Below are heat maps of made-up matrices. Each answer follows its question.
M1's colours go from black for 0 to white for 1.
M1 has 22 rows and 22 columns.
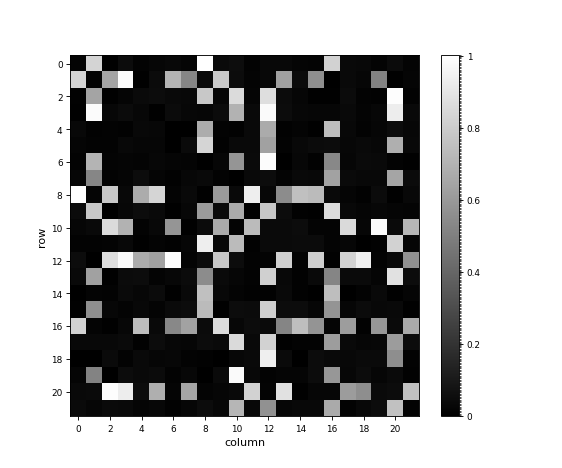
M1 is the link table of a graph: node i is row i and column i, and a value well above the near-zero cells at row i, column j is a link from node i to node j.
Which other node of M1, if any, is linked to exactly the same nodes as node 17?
node 21
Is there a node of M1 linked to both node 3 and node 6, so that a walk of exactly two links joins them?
yes
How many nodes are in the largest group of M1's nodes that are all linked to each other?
2
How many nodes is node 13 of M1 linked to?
5
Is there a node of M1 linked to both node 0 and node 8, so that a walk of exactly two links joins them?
no
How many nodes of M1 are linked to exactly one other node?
0
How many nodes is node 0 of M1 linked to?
3
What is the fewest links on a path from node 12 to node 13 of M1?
1
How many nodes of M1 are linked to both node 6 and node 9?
4
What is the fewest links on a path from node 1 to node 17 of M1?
3
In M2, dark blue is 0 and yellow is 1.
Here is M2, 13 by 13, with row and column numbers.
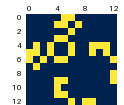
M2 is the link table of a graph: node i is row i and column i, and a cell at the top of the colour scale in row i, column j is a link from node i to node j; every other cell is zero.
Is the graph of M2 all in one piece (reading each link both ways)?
yes
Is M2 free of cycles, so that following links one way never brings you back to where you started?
no
